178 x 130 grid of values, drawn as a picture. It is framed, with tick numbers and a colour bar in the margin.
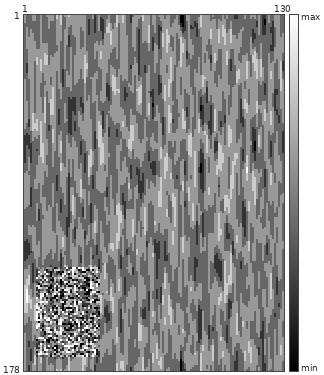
The bottom left is the roughest part. Streaks run downward. The halves do not mirror each other. An odd patch, rougher than its surroundings, sits in the bottom left. There is no overall slope.
